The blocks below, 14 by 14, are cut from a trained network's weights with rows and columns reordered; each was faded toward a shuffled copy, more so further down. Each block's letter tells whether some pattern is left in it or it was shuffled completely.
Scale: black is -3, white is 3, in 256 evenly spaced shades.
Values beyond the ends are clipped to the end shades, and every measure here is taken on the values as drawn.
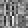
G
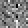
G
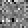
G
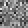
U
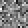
U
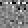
G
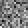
U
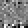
G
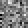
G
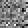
G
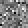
U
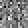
G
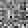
G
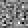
G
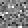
U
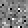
U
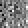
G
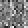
G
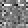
G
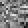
G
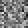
G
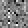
G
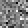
U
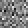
G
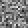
U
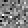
U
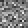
U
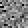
U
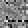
G
